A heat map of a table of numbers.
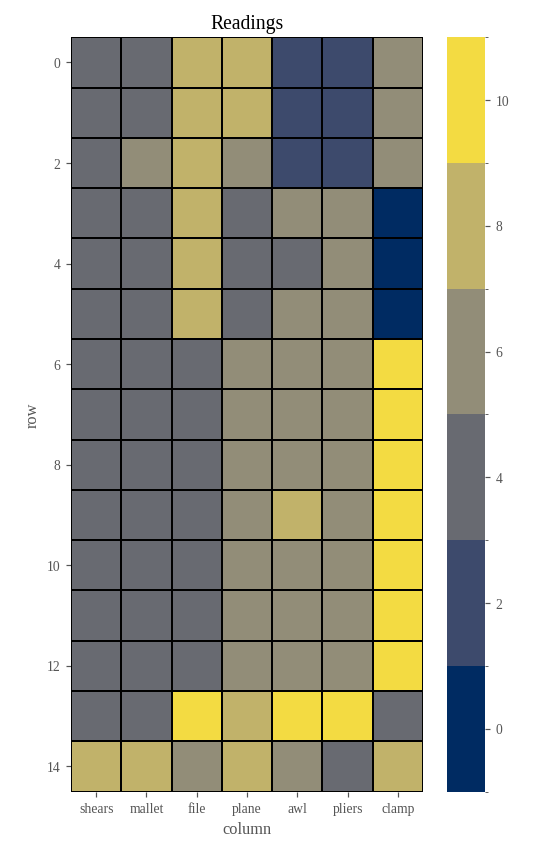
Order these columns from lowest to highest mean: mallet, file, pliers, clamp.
mallet, pliers, file, clamp
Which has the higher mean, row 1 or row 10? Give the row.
10
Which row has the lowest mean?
4
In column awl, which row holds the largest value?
13
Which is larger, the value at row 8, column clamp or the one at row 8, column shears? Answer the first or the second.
the first
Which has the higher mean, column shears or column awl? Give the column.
awl
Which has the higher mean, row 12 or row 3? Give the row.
12
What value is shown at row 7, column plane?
6
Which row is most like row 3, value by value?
5
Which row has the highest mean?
13
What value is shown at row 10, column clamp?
10
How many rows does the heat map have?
15
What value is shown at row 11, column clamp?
10
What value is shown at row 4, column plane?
4
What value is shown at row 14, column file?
6
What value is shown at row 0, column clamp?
6
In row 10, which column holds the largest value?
clamp
